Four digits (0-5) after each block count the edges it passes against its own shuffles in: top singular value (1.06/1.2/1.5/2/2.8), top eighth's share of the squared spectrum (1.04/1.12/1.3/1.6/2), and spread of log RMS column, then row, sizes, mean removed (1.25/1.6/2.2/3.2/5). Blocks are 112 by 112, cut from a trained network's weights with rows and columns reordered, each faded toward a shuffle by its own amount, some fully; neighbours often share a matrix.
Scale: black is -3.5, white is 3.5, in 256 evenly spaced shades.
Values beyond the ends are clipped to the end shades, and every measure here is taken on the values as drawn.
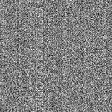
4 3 1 1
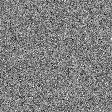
0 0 0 0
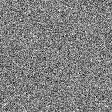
0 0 0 0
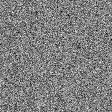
0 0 0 0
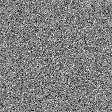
0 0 0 0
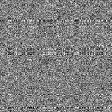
5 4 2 3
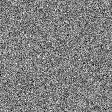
1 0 0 0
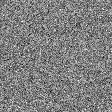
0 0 0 0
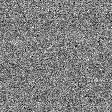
2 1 0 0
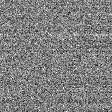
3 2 0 1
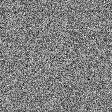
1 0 0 0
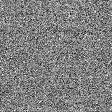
2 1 0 0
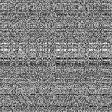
5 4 1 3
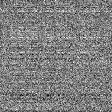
4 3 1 2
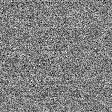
2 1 0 0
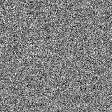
3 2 1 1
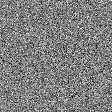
2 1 0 0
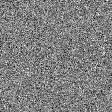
3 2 0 1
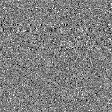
4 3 1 2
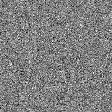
3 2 0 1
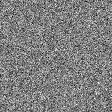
2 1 0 0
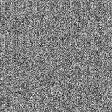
3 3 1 1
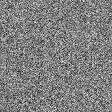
2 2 0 0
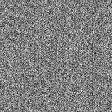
3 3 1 1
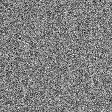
1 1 0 0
